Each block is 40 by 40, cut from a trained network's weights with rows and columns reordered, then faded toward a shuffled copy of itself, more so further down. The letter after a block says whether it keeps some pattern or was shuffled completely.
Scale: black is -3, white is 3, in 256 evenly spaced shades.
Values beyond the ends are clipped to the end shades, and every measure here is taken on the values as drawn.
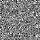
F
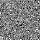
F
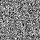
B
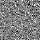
F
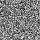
B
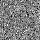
B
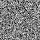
B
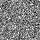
B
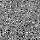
F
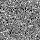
F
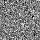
B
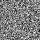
B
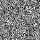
F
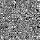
F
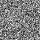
B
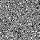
F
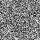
B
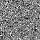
B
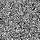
B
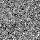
B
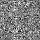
F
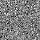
F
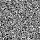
F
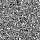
B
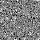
F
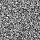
B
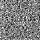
F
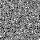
B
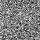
B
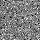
B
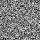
F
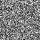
B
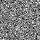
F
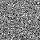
F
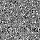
F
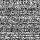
F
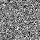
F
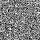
B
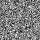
B
